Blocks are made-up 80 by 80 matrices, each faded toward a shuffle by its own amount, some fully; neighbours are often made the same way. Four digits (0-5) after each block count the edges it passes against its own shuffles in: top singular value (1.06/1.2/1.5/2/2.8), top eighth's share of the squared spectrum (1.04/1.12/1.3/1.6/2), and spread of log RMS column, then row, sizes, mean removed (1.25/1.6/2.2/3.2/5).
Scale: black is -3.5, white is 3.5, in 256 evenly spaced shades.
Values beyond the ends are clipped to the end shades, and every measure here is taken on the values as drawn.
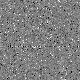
2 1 0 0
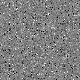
3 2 1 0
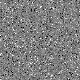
3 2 1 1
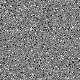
1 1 0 2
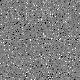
3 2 1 1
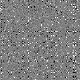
4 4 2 2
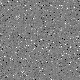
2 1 0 1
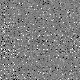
3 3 1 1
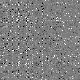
4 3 2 2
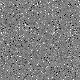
3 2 1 0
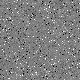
0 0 0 0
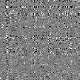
4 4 3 3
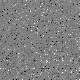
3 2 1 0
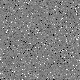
1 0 0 0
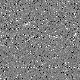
3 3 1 2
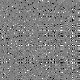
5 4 2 2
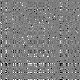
5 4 3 3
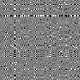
5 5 3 3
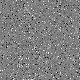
3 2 0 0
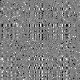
5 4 3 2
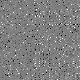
4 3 1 1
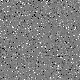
2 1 0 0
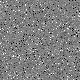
0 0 0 0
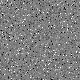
2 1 0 0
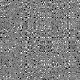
4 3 2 2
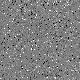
3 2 0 0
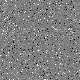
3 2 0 0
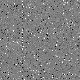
3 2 1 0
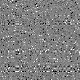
4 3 1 2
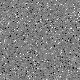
2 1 1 0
